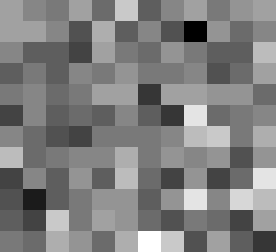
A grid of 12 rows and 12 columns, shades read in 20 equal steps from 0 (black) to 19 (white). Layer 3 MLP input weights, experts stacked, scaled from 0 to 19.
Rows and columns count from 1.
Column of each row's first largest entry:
6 5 12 12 5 9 10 1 12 9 3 7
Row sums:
127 105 106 107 118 102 117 122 108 121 107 125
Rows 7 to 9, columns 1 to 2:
10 8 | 14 8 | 5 10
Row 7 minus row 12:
1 0 -7 -6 1 -4 -10 -5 8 3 2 9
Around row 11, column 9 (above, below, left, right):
17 6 6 8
